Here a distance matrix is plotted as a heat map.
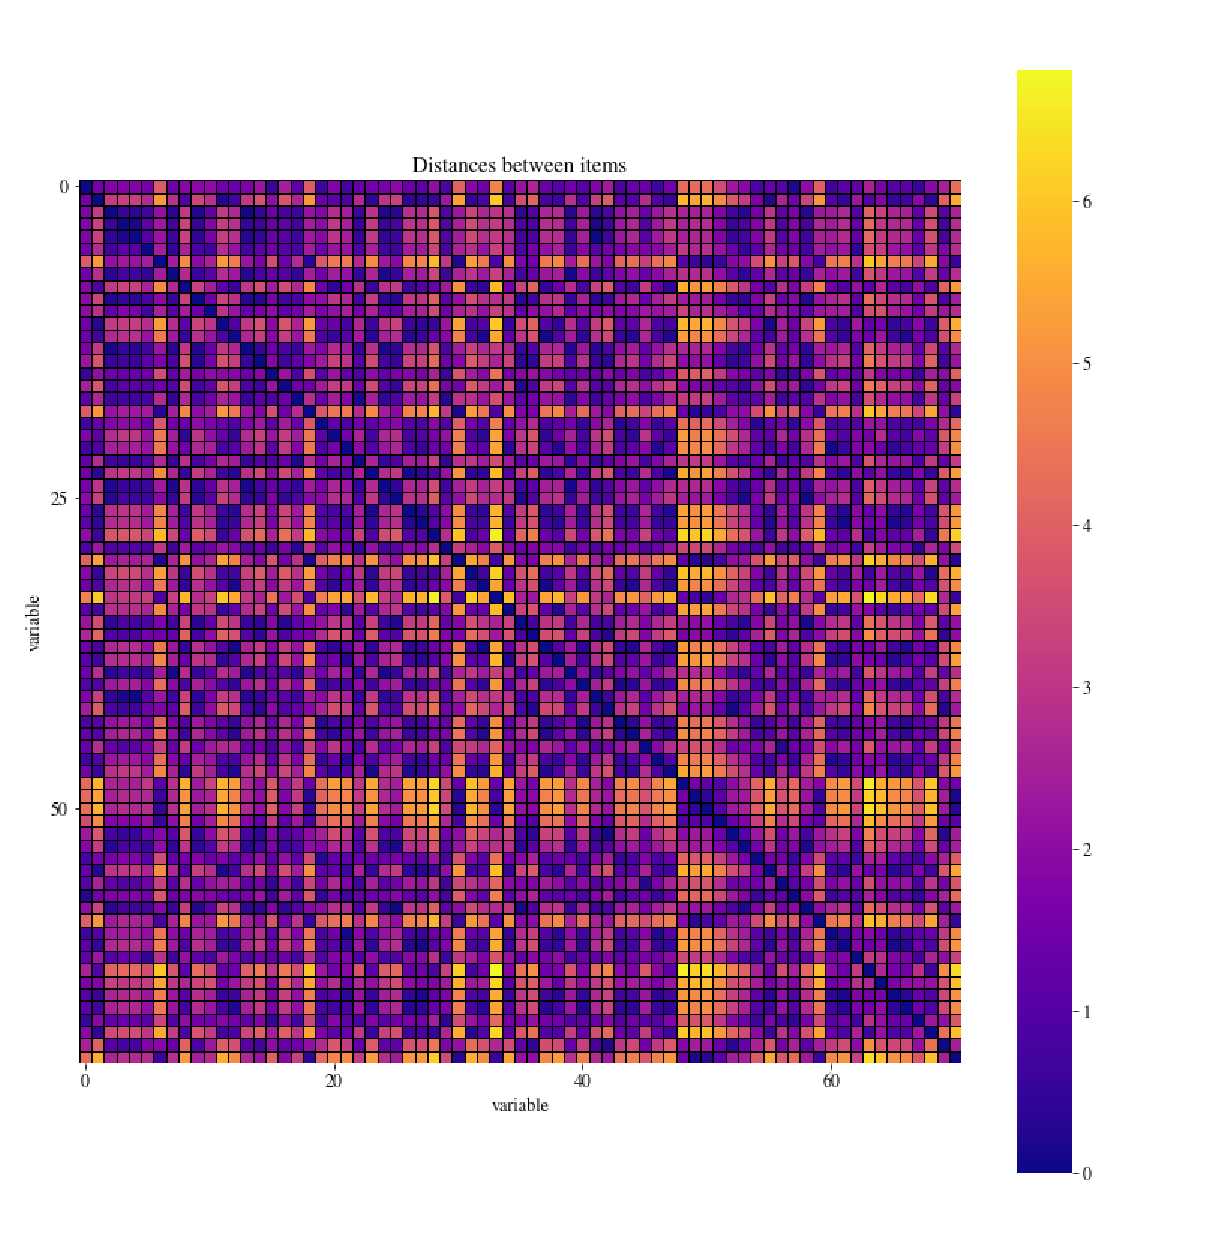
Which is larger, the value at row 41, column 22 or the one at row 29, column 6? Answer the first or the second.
the second
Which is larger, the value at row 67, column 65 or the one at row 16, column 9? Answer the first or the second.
the first
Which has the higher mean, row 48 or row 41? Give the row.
48
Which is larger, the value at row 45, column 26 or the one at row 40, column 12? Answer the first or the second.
the first
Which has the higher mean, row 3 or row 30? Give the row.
30
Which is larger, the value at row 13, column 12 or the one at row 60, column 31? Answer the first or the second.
the first
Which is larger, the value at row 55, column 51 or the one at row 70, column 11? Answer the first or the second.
the second
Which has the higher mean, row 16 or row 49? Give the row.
49
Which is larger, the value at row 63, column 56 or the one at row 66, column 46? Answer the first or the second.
the first
